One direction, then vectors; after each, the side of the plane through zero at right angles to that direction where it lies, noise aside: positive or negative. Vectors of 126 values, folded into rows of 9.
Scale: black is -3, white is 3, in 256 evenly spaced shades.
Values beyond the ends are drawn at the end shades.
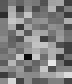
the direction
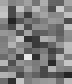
negative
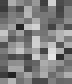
positive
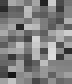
positive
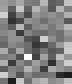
negative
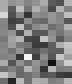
negative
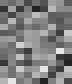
positive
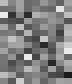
negative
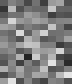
positive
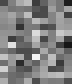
positive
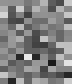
negative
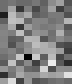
positive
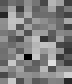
positive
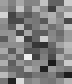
negative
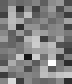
positive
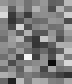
negative
